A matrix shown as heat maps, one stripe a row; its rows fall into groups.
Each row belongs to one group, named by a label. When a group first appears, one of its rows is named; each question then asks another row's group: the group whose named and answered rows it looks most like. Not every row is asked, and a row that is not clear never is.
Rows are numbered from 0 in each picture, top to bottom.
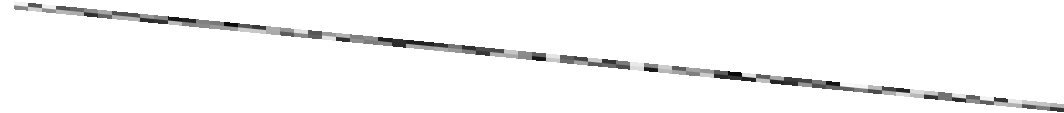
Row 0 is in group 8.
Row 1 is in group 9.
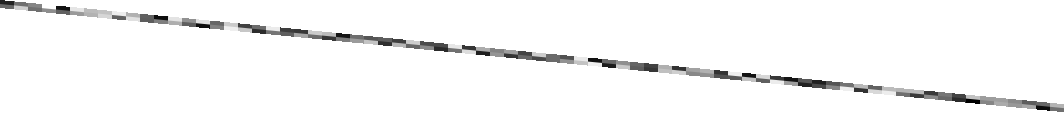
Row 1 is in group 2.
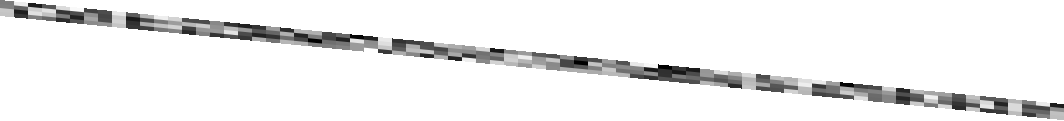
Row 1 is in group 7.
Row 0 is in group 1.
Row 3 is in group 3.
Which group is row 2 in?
7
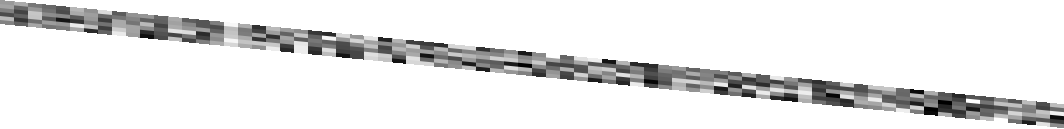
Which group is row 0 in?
2
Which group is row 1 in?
9
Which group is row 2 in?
7
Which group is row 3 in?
2
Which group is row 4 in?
9
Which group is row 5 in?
9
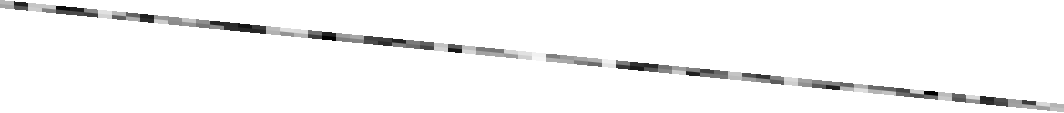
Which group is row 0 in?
3
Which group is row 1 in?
3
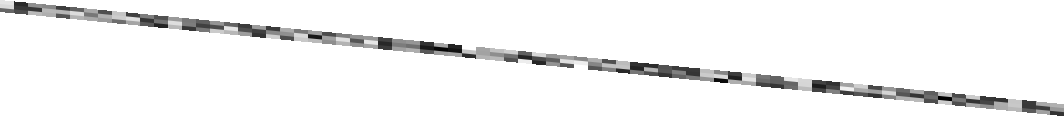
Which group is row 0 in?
3
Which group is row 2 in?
9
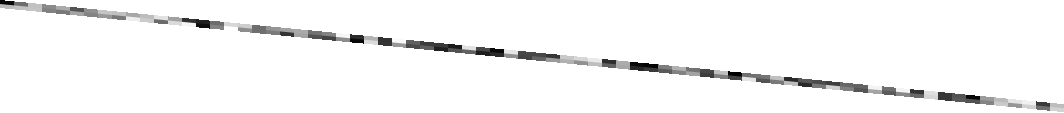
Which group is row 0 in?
2
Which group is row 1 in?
2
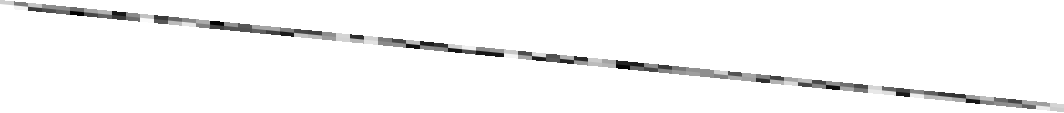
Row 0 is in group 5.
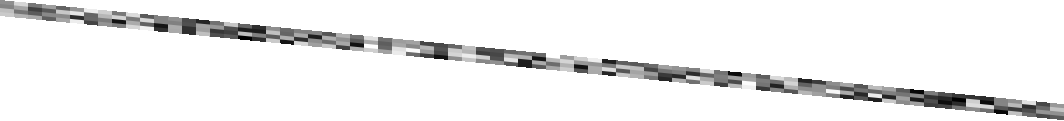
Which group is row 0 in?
2
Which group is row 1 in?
1
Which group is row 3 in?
1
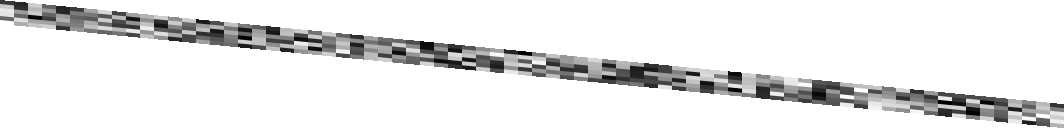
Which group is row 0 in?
2
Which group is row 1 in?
3
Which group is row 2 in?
5
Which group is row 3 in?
8
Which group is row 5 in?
8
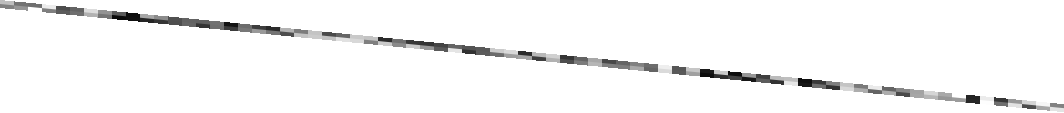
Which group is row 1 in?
8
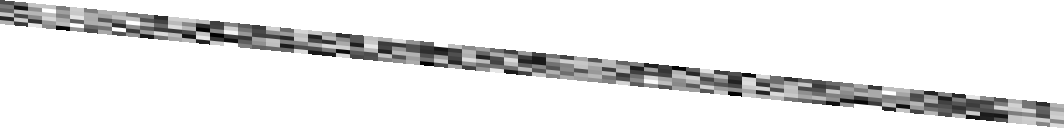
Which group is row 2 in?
2
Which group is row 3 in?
5
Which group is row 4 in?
1
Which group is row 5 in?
2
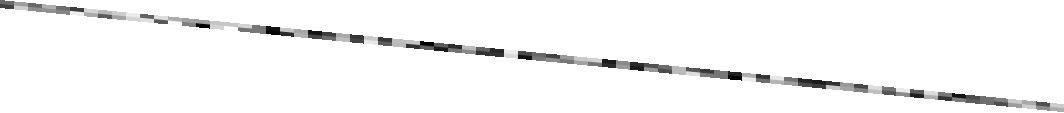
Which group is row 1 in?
2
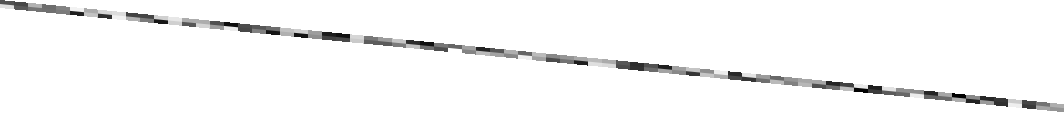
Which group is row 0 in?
3
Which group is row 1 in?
7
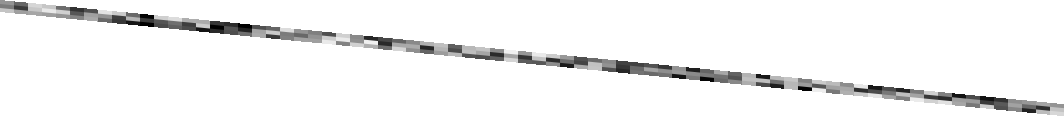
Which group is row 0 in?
3
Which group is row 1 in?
5
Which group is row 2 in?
8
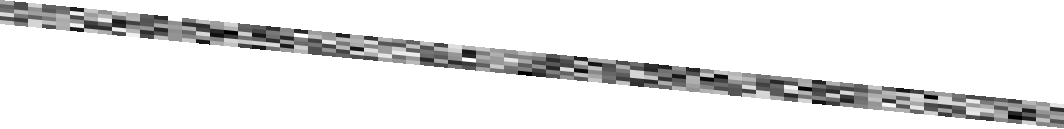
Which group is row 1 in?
9
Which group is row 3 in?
5
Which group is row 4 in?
9
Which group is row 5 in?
2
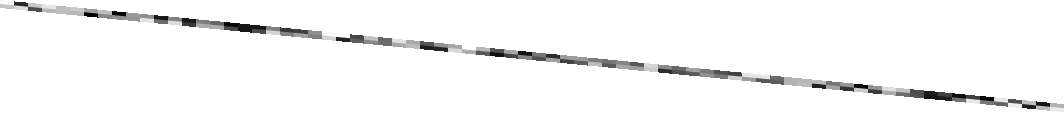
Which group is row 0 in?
5
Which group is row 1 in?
1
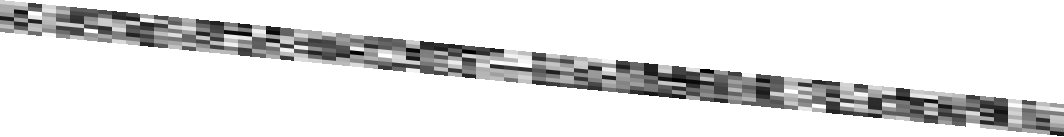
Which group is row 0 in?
8
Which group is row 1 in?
8
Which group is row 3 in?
7
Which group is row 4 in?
1
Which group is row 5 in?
7
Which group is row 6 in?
3
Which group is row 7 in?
9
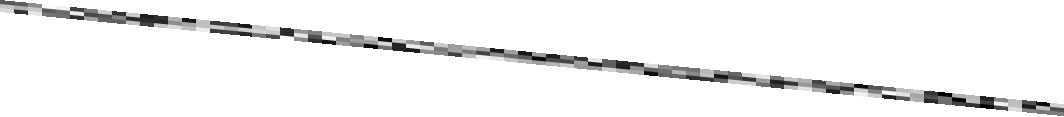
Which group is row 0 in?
5
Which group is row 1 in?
9
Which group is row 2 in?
3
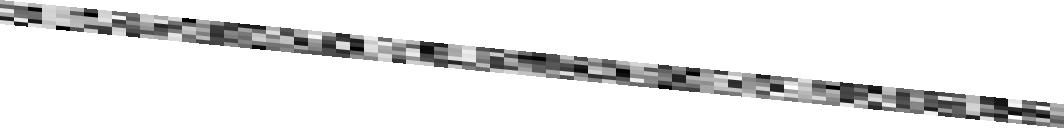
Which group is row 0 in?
1
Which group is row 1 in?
1
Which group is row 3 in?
5
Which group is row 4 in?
1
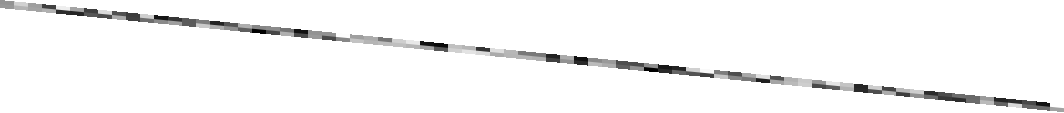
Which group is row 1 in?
7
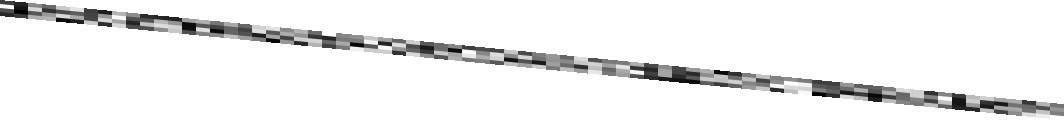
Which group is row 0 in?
9
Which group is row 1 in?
3
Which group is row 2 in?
1
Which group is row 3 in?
7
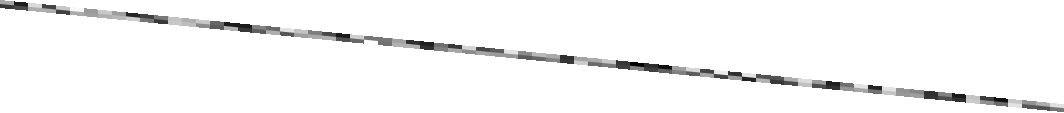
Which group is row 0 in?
3
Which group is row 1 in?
9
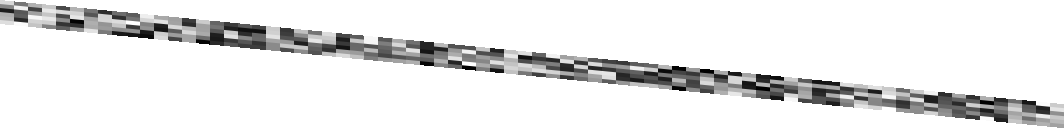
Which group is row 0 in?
8
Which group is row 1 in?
1
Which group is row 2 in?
9
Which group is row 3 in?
7
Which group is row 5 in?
8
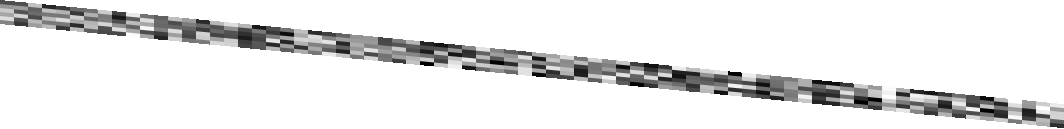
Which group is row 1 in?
8
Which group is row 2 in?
8
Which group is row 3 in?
1
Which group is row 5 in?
9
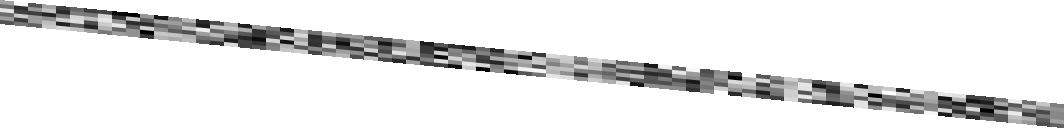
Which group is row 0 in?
8
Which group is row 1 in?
2
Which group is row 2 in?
3
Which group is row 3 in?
1
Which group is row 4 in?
3
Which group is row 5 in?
2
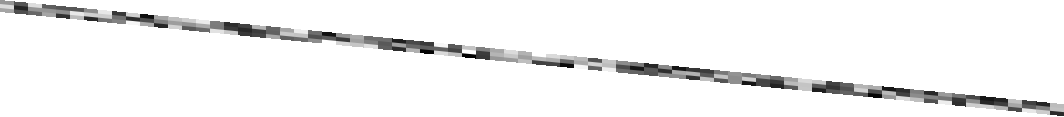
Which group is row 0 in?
3
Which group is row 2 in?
9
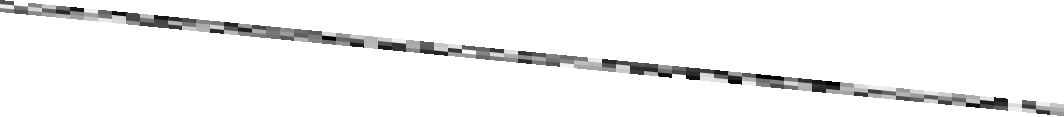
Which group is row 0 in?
8
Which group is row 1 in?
3
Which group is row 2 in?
2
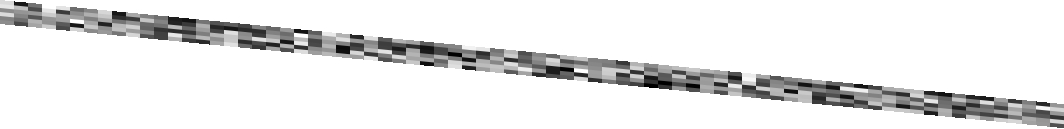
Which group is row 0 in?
5
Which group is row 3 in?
9
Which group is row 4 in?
7
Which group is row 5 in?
9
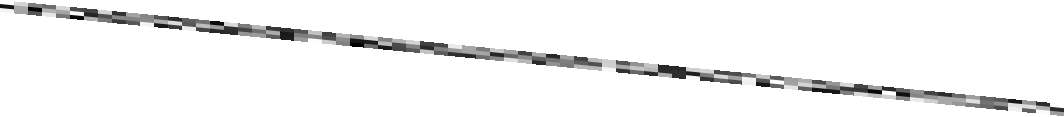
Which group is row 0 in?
5
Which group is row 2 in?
8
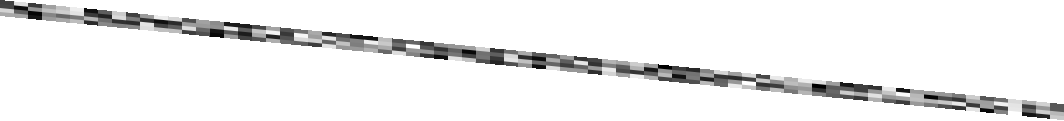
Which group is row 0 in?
1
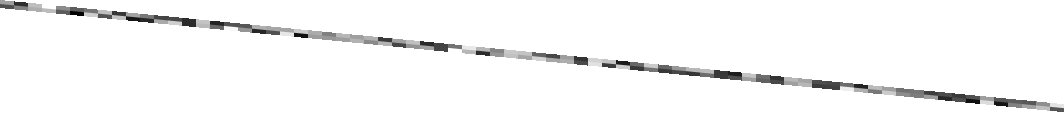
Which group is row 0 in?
5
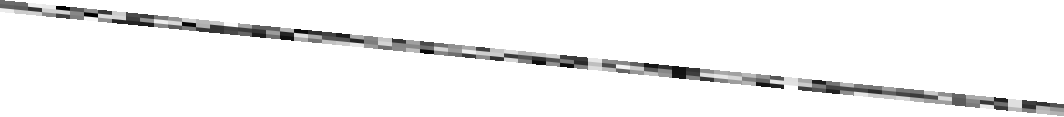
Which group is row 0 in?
7
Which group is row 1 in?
1
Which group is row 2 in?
8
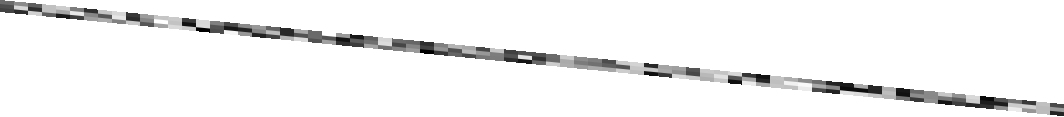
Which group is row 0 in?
1
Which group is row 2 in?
2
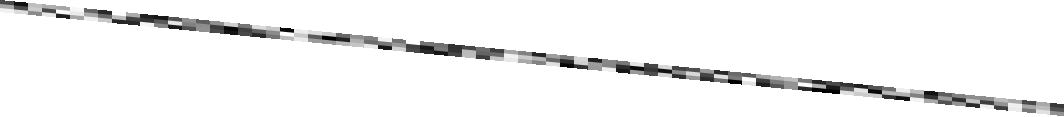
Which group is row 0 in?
9
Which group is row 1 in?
3
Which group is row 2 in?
8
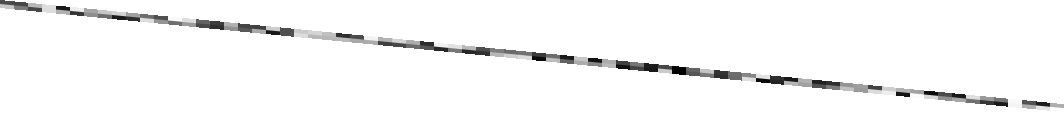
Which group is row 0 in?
9
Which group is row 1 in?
8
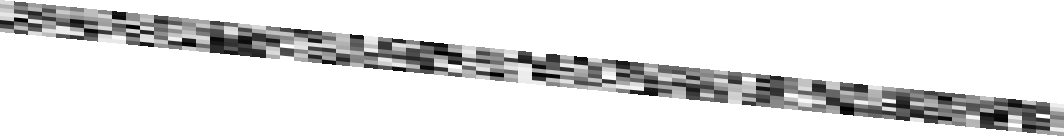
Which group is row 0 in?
5
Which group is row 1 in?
5
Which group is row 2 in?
2
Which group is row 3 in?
8
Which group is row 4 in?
3
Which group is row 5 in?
1
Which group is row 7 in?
3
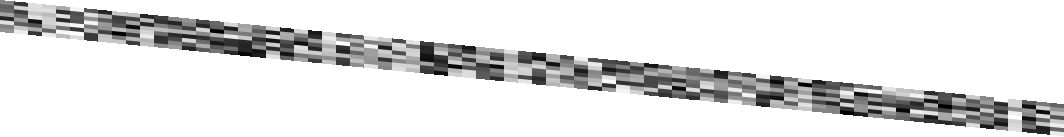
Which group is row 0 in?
9
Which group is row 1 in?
8
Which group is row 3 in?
7
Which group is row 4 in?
1
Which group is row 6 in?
1
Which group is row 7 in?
1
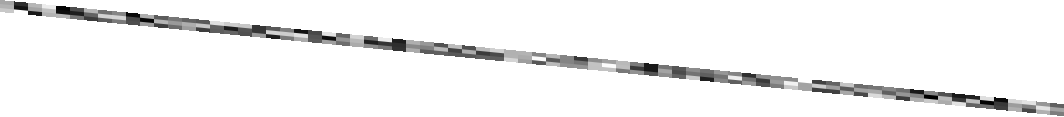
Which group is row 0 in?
7
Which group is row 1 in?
3
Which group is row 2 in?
8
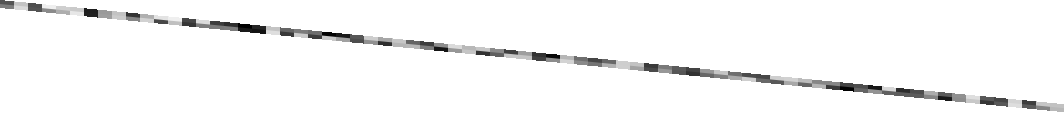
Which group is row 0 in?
1
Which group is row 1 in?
1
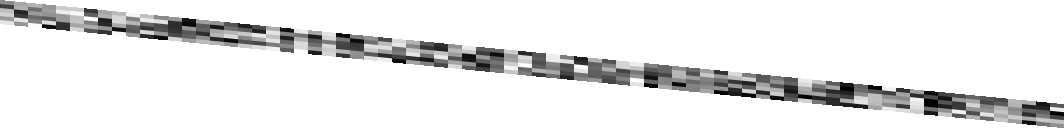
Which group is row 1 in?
1
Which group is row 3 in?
9
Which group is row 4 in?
8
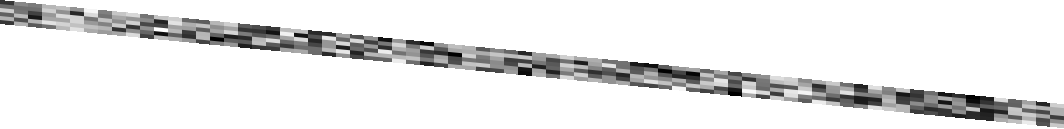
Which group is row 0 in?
2
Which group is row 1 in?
7
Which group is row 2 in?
2
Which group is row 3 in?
1
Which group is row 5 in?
2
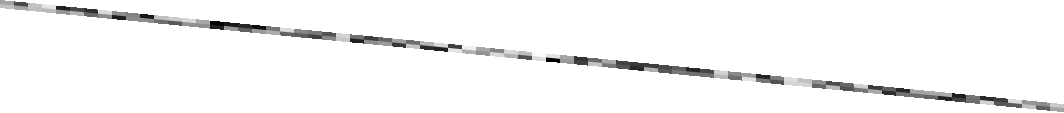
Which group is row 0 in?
3
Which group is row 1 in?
5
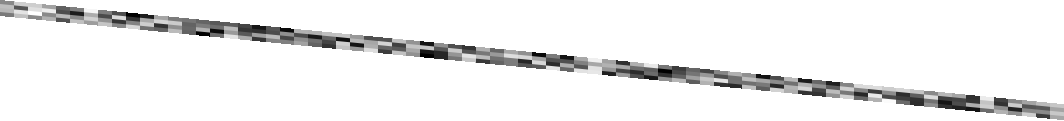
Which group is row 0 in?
8
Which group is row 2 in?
5
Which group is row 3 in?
2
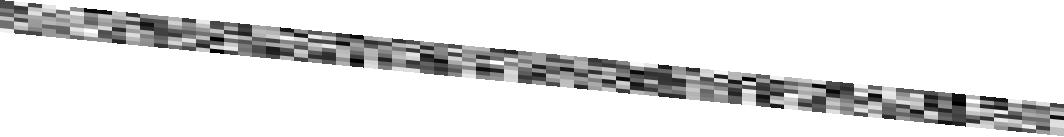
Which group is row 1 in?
9
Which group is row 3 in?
9
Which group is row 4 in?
5
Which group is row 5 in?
2
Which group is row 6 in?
2
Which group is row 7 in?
5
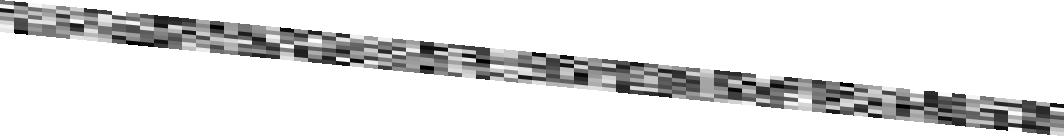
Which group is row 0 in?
9
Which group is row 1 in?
5
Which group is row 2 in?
9
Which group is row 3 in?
1
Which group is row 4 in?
7
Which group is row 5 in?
7
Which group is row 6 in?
5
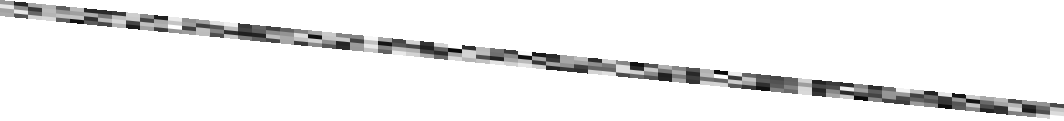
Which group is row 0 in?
9
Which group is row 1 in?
2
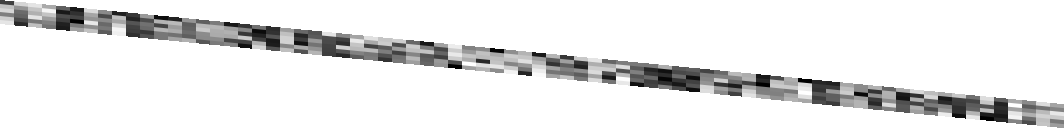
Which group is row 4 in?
3
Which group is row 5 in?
3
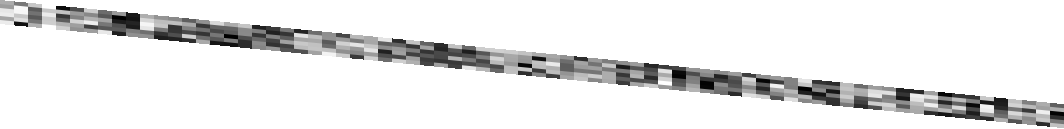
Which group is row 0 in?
7
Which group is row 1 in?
8
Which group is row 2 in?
8
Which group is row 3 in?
8
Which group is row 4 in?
8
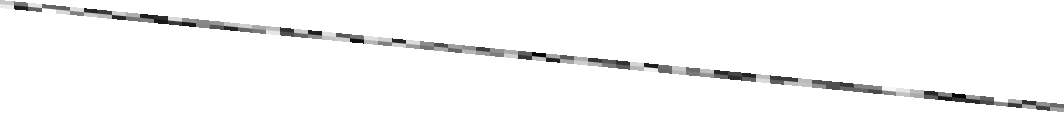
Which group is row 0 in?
9
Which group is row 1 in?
5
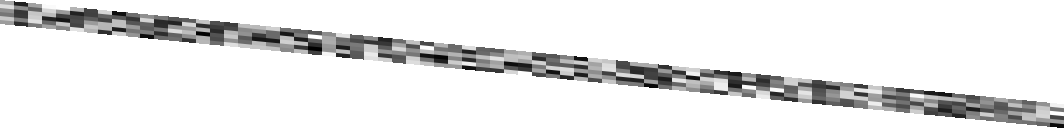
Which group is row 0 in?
5
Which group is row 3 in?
2
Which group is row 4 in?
5
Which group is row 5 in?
9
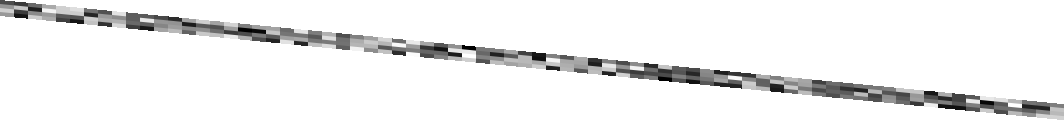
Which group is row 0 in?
9
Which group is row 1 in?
1
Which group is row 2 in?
3
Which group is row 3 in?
7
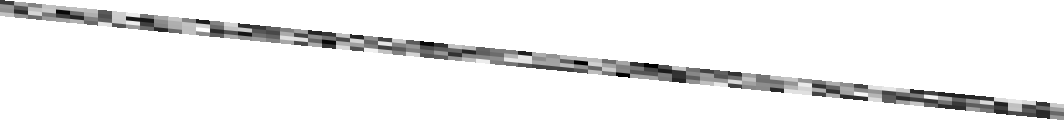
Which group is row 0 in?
2
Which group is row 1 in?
7
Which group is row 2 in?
3
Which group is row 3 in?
5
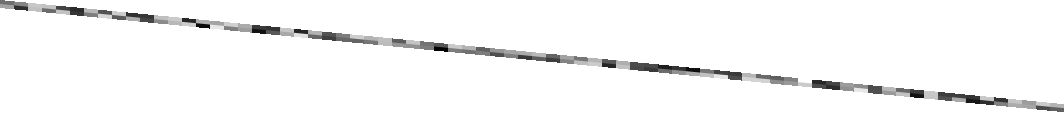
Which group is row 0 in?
7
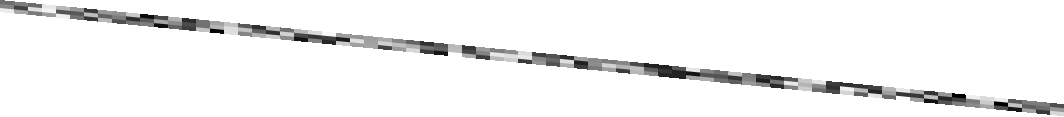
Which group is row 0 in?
9
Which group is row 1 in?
7
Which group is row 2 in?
5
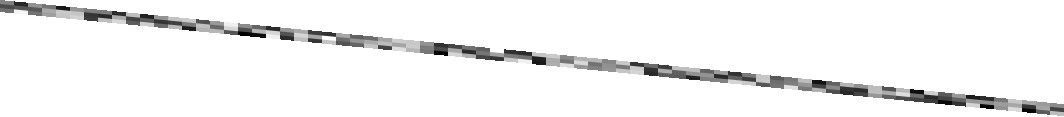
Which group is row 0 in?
2
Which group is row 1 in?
9
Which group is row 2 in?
1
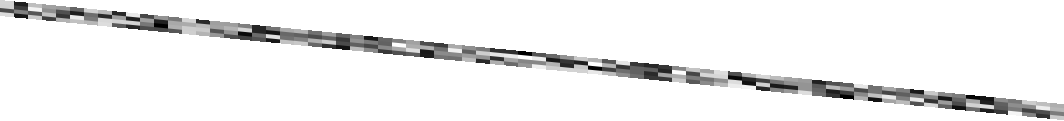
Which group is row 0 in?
2
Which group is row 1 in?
7
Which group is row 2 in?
9
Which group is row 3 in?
3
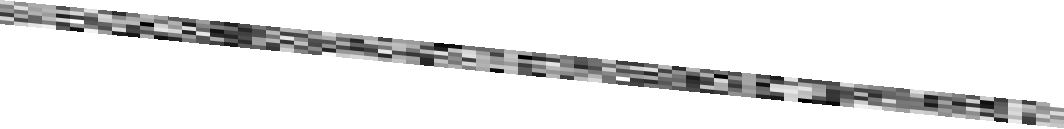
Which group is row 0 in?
8
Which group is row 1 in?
1
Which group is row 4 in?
3
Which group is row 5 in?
8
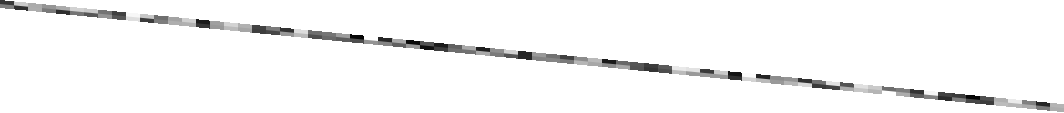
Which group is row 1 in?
2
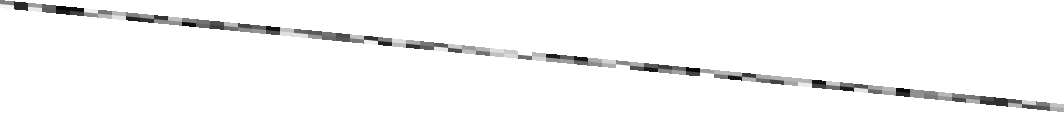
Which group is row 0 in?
7
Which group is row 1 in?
3
